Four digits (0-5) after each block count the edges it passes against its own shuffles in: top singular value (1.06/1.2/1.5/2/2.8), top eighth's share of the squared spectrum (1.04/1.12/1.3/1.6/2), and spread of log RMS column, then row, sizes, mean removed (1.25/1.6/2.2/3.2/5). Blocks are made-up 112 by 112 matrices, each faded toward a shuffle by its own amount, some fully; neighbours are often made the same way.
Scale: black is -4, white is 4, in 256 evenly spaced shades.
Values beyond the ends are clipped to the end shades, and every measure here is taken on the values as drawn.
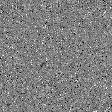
3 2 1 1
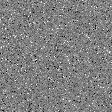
2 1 0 0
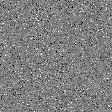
2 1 0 0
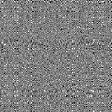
5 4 3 3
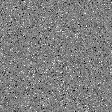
3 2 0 1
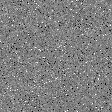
0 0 0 0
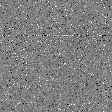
2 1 0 1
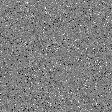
0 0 0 0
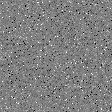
0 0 0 0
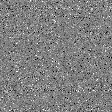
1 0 0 1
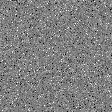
0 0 0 0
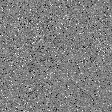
0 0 0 1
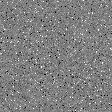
0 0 0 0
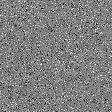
0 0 0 0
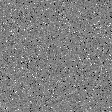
0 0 0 0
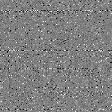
4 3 1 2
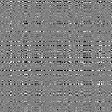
5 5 3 4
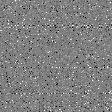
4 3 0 2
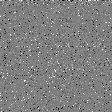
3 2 0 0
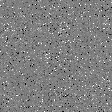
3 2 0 1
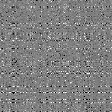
5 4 2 3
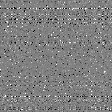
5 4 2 3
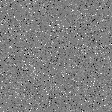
2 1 0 0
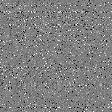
4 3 1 2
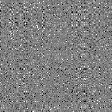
5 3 2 2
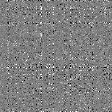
2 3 3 3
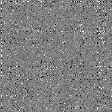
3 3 3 2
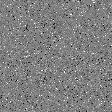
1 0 0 0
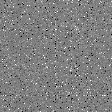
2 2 1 1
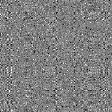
5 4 3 2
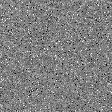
3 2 0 0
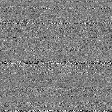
2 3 0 4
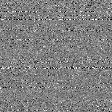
2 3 0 4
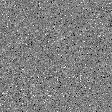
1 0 0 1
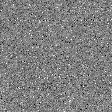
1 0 0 1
